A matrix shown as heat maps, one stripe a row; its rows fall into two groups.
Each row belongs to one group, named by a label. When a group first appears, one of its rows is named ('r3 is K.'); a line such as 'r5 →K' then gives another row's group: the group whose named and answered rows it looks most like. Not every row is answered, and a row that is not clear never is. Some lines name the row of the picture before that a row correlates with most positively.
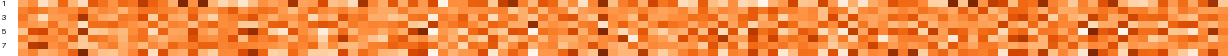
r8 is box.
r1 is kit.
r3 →box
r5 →box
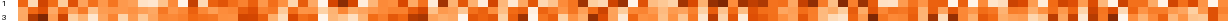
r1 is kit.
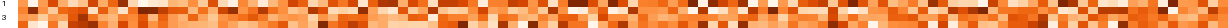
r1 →kit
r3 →box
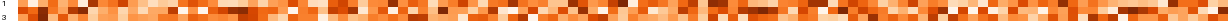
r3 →box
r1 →kit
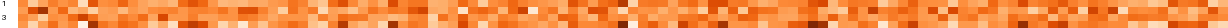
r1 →kit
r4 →kit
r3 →box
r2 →box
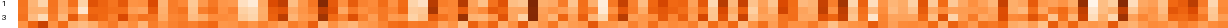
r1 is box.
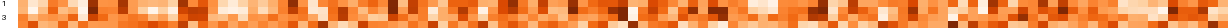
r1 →kit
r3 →kit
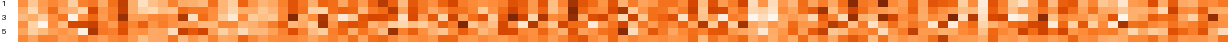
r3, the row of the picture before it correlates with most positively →4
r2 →kit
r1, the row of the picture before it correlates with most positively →1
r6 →kit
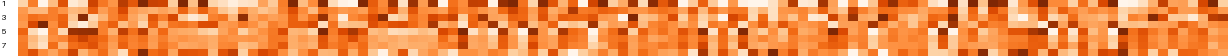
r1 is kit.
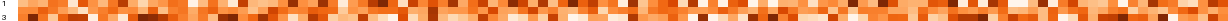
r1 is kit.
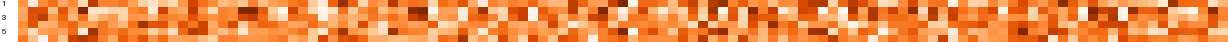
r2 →box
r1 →kit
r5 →kit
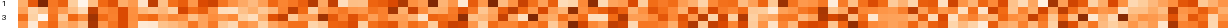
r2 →kit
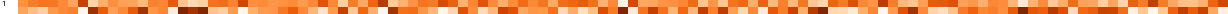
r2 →kit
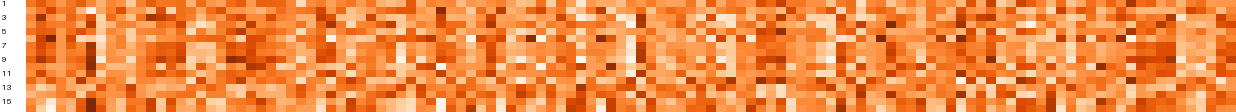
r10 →box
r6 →box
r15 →box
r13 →kit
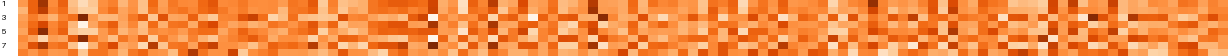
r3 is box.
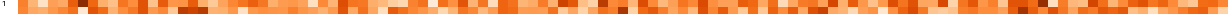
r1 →box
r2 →kit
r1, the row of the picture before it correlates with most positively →6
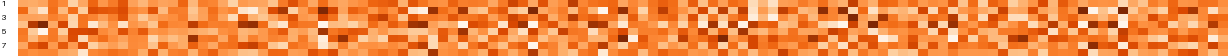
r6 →kit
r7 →box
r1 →kit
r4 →box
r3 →kit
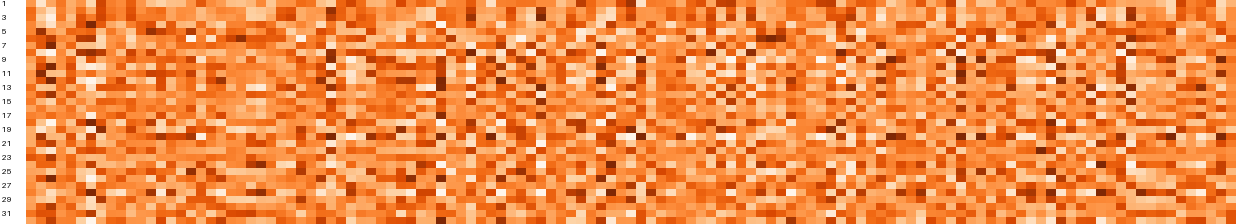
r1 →kit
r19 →kit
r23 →box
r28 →box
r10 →box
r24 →box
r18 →box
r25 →kit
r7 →box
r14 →box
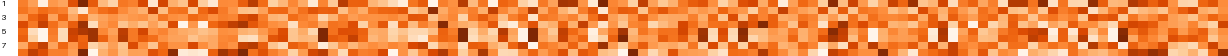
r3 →box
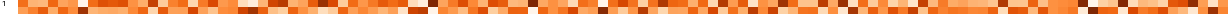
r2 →box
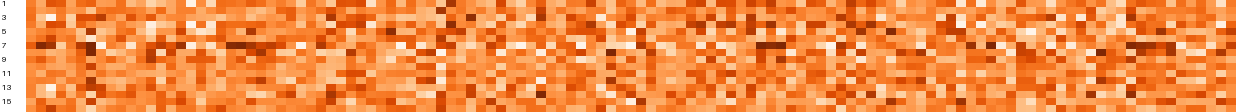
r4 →kit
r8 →box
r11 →kit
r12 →box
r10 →box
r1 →kit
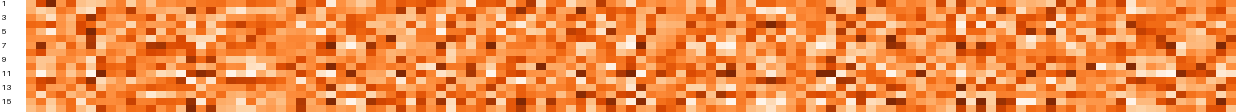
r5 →box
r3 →box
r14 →kit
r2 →kit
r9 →kit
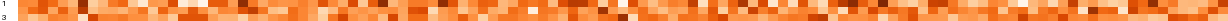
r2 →box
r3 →kit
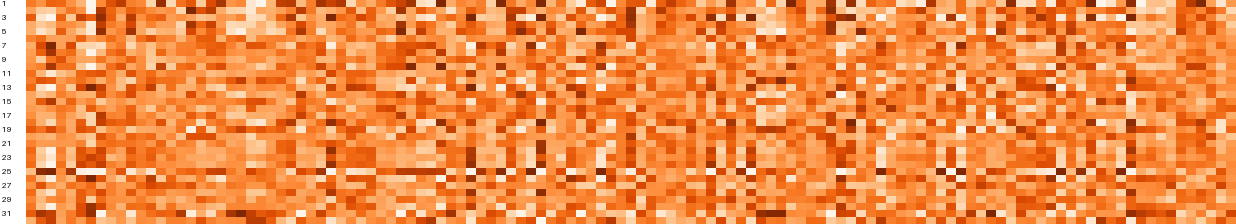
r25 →box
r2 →kit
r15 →box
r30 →box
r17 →kit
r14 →kit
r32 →box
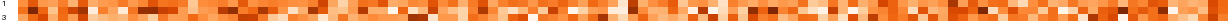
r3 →box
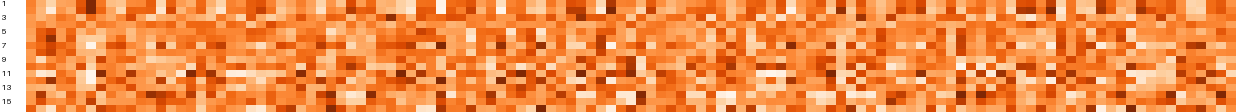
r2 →box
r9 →kit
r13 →kit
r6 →box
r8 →box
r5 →box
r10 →kit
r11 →kit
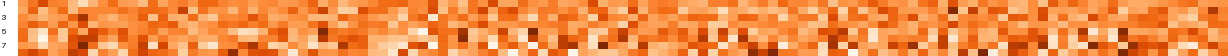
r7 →box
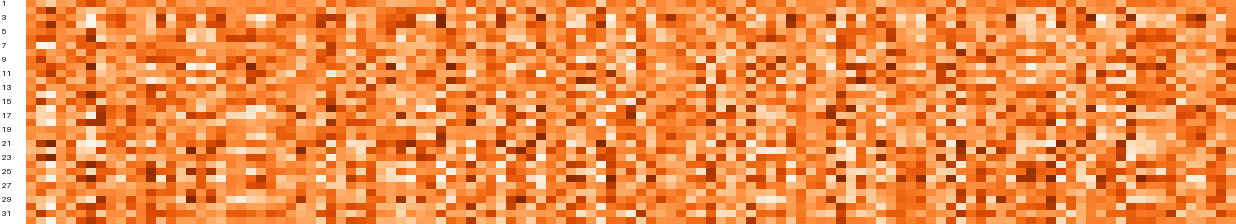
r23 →box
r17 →kit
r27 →box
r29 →kit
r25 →kit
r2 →box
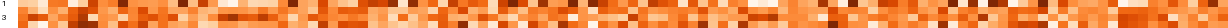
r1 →kit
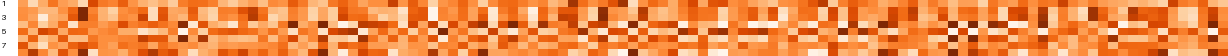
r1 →kit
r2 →box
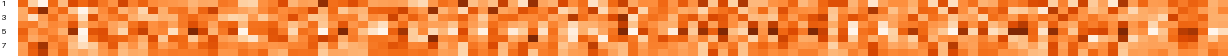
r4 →kit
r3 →kit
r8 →box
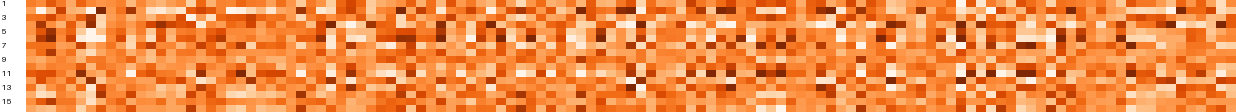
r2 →kit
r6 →box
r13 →kit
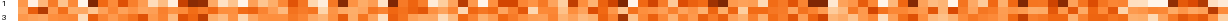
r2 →box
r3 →kit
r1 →kit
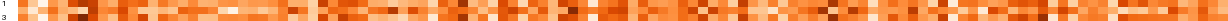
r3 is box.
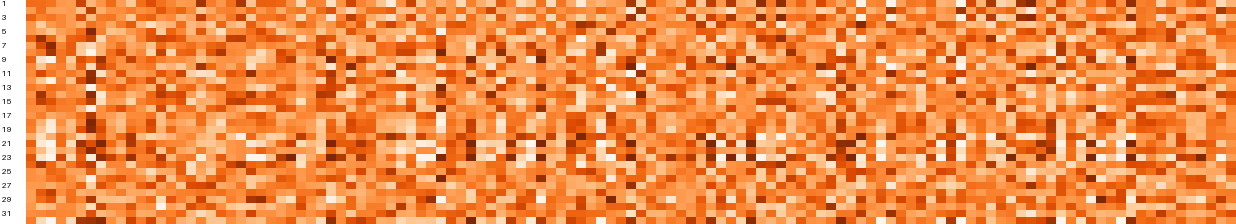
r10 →kit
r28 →box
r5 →box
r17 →box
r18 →box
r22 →box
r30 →kit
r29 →box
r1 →kit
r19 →box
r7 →box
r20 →kit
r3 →kit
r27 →kit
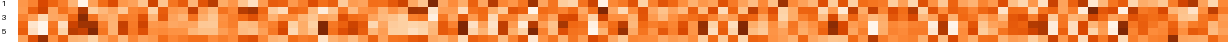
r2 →box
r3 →box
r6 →box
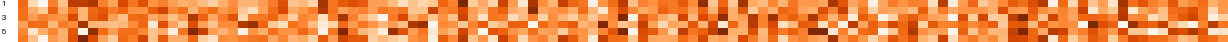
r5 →kit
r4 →box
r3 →kit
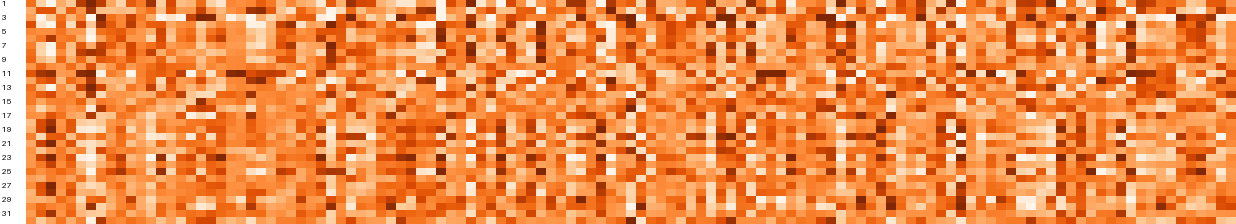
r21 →box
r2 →box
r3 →kit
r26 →kit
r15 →kit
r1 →box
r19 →box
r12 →box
